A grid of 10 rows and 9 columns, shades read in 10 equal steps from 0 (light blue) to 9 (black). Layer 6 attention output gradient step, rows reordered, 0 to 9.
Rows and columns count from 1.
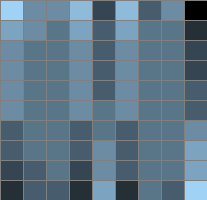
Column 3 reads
3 4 4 4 4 4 4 4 4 5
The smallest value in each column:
0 3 3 1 2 1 4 3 0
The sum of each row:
31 33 36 36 35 34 38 36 39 42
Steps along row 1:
up same down up down up down up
